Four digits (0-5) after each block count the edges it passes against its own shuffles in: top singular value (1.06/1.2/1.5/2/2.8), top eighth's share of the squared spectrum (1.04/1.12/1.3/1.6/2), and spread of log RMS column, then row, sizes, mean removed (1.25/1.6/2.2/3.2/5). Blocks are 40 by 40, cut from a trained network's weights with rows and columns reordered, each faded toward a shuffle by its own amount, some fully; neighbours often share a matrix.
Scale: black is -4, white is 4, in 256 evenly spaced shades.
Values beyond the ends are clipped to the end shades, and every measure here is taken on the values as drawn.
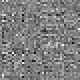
3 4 2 2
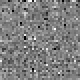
3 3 1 2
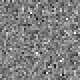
1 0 0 0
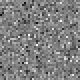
0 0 0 0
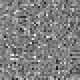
2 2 0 1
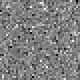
0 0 0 0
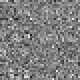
3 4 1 2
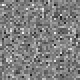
2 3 0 1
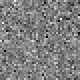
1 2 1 0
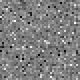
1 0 0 0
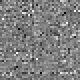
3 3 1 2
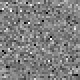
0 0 0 0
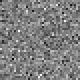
2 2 0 0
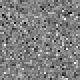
0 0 0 0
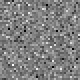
0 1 0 0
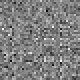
3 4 1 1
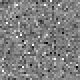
0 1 0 0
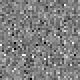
2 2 1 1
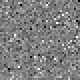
0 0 0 0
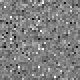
2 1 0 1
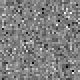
0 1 0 0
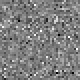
1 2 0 1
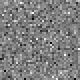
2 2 0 0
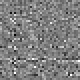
3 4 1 2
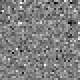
2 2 1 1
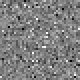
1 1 0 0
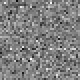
2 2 0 1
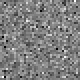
1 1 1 0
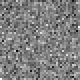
1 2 0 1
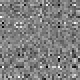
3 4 2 2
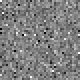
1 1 0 0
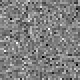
0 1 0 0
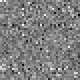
3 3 0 1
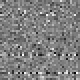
3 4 0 2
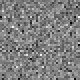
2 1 0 1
